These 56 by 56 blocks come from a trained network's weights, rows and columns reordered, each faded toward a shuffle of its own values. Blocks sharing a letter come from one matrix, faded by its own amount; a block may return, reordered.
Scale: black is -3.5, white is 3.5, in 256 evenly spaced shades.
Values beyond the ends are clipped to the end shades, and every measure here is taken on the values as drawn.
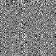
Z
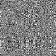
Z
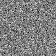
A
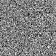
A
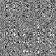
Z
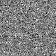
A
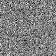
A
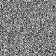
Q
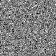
A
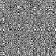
Z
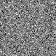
A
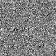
Q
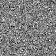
A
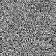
Q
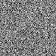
Q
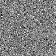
A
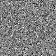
A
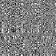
Z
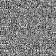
Q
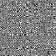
Z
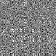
Z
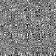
Z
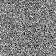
A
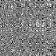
Z
